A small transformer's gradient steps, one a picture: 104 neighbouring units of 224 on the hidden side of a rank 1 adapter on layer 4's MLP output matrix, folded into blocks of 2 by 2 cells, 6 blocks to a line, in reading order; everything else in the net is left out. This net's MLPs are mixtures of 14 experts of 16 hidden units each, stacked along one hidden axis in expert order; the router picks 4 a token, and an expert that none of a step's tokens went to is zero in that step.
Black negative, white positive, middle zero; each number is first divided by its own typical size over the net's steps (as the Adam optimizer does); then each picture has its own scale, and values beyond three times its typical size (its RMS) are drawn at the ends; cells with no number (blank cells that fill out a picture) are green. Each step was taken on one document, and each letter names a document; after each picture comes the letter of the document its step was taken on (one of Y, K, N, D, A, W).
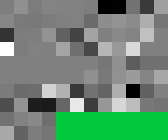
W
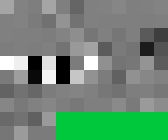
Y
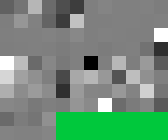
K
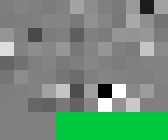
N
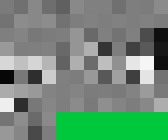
Y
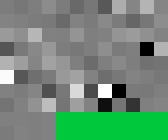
N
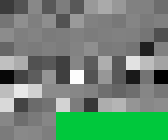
Y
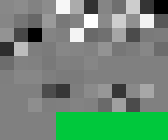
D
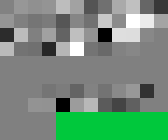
D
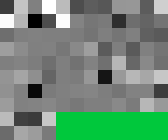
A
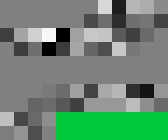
D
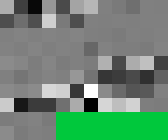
A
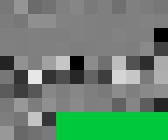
A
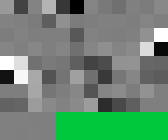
Y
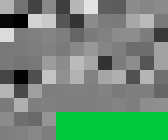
A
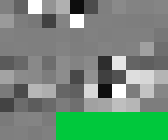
A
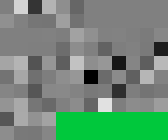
K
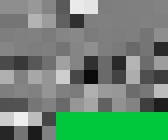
W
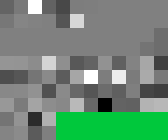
K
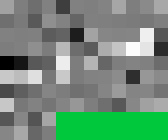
Y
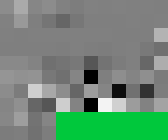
K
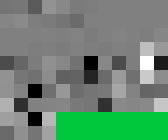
K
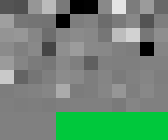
N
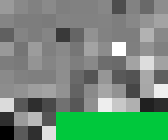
W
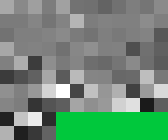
W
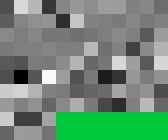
A
